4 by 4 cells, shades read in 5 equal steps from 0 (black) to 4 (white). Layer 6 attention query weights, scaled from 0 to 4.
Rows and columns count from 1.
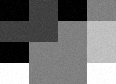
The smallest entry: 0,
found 3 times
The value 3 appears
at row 2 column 4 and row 3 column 4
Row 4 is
4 2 2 4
